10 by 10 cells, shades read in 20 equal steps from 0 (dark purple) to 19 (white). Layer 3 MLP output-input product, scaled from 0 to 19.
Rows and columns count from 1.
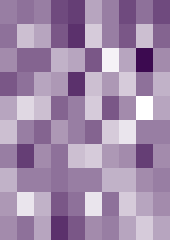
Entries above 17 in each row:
0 0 1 0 1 0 0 0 0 0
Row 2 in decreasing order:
15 14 14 12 9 8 7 6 6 3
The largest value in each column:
14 17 14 13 14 17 18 17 19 13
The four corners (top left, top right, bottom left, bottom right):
9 5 10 12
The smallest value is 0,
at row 3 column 9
